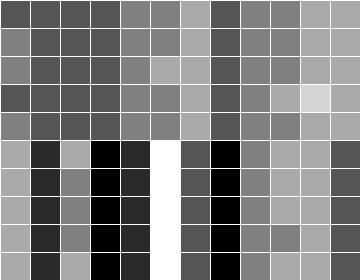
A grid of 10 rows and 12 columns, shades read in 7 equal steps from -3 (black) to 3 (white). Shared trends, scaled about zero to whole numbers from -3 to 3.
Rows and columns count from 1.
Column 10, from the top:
0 0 0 1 0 1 1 1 0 1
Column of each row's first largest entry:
7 7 6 11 7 6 6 6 6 6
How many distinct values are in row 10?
6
